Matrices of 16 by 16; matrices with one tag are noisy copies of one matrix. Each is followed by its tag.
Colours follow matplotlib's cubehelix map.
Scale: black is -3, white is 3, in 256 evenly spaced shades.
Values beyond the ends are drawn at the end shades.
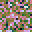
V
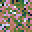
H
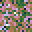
H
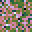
H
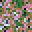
H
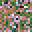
V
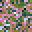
H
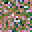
V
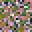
V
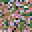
V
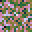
H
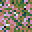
H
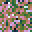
V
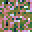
V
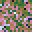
H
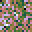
H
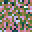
V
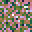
V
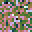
V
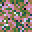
H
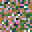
V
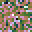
V
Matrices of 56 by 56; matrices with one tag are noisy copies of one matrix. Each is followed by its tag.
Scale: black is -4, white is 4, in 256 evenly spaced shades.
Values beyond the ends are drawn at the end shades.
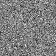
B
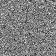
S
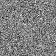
B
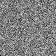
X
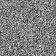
B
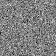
B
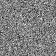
B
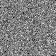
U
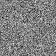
B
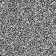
X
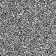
X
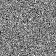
B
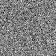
U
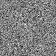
B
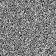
X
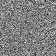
S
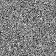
B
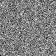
X
